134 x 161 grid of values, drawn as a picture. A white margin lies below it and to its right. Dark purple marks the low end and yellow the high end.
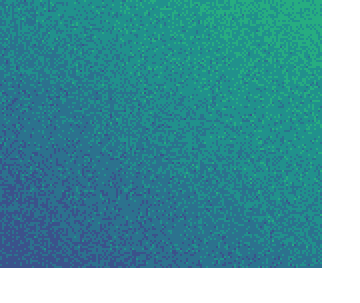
Mirror symmetry: none. Odd rows or columns: none. Ninth with the highest average: top right. Slope: up to the top right. Ninth with the lowest average: bottom left.
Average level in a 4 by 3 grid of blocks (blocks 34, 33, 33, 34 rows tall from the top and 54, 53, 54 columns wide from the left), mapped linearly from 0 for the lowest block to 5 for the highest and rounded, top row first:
345
234
123
012
